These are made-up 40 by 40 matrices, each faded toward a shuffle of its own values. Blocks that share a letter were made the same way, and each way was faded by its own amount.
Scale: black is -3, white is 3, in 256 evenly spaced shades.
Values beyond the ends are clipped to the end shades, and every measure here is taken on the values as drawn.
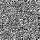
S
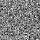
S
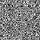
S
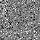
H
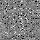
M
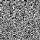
S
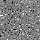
M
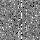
H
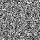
S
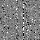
H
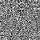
S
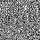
S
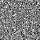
S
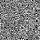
S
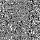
H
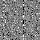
H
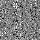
H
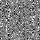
H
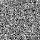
S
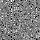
H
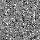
H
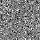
H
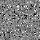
M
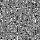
H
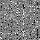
H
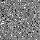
M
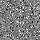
M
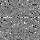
M
